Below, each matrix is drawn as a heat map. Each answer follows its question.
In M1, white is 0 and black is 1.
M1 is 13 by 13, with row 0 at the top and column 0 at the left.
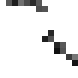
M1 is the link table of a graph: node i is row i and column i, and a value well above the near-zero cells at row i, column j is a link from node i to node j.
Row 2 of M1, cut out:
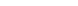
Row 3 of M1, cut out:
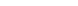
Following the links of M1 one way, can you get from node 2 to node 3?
no
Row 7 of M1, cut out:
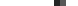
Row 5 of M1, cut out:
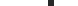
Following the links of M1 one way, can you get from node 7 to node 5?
no
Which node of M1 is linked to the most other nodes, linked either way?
node 0
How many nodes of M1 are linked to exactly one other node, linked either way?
4
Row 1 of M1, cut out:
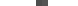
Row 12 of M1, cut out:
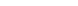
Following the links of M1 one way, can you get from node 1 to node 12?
yes
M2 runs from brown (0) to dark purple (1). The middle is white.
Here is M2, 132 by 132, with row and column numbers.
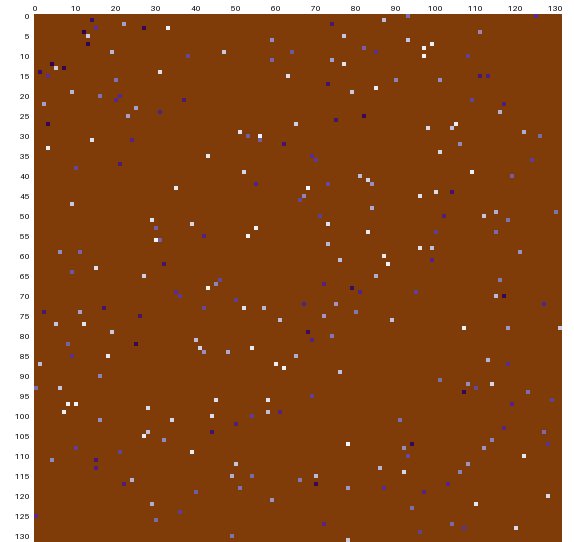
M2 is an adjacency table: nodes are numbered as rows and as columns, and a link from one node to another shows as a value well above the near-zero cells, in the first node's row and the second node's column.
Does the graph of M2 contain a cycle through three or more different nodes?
no
